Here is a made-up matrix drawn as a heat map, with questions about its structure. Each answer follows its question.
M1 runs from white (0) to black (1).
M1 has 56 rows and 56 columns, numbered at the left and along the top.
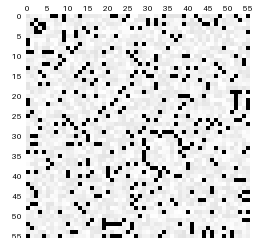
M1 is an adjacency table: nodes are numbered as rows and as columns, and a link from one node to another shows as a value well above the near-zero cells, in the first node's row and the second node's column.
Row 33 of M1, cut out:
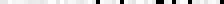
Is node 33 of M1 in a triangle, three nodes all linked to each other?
no
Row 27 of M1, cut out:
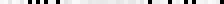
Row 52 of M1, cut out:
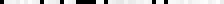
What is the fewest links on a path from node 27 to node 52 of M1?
3
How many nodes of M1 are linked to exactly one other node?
1
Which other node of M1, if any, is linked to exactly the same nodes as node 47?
node 30
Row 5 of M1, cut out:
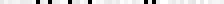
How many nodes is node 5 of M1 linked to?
6
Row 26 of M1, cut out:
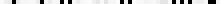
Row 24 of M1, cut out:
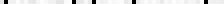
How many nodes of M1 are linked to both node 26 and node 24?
0
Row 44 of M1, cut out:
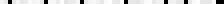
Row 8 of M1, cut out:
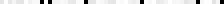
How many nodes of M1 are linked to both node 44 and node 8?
1
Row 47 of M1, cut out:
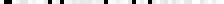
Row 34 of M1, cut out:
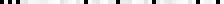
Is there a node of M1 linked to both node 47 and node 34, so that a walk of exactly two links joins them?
yes
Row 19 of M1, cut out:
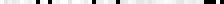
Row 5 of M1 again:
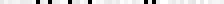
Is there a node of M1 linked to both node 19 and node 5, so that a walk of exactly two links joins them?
yes
